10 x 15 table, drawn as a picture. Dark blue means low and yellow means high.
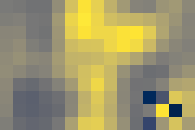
No regular stripes run through it. An odd patch, rougher than its surroundings, sits in the bottom right. The bottom right is the roughest part. The ninth with the highest average is the top middle.
